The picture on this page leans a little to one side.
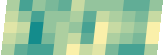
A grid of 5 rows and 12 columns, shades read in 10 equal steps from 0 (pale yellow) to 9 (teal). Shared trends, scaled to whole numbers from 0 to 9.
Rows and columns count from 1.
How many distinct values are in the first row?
6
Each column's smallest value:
1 2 4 4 3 0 2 0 2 3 4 0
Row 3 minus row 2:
-1 -2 2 0 -1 1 1 -2 -1 -1 -1 -2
